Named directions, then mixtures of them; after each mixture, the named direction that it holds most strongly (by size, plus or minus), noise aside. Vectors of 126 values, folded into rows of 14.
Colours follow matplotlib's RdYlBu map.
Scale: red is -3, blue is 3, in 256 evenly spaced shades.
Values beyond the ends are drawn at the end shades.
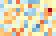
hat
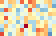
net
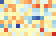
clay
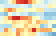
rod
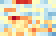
rod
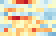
rod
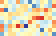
clay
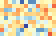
net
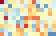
net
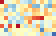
clay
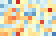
hat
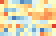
rod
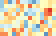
hat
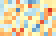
hat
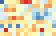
clay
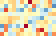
net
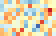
hat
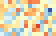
hat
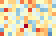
net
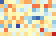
clay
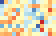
hat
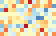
clay
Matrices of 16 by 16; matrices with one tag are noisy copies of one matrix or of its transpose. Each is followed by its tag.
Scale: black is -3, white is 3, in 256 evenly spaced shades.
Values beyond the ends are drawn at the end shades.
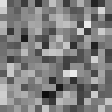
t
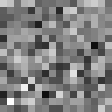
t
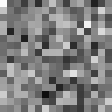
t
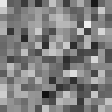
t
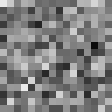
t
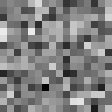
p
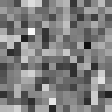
p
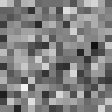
t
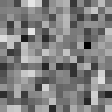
p
